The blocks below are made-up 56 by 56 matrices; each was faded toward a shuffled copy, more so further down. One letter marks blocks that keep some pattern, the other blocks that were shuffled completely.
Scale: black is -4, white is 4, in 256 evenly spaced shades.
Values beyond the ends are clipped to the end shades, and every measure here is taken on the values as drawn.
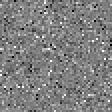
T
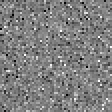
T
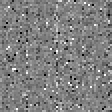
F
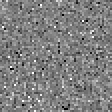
T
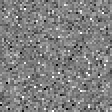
T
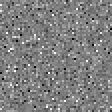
T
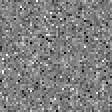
T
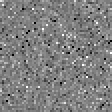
T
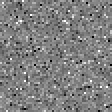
T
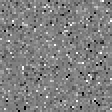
T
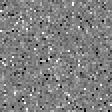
T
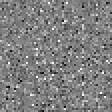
F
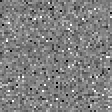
T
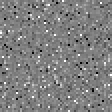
T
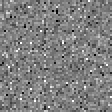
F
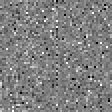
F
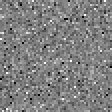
T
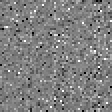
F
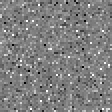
T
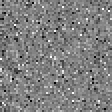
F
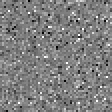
F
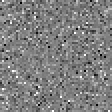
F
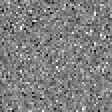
T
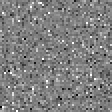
F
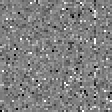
F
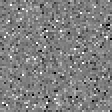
T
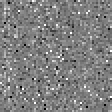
F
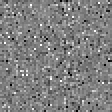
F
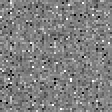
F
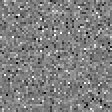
T
